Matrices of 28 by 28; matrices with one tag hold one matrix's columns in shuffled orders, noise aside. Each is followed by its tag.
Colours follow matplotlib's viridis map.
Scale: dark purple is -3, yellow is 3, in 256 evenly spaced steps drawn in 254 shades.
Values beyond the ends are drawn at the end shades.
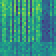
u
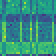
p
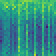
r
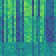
u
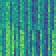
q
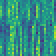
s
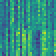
q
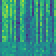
u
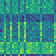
p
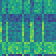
p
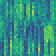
s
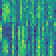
s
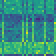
p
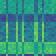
p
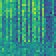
u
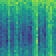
r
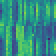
s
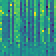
u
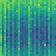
r
